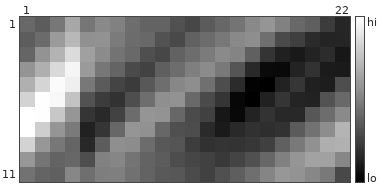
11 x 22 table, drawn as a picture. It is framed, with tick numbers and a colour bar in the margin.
The middle right is the ninth with the lowest average. Streaks slant up to the right. A vertical seam about 20% of the way across splits the table, and the left part is higher.
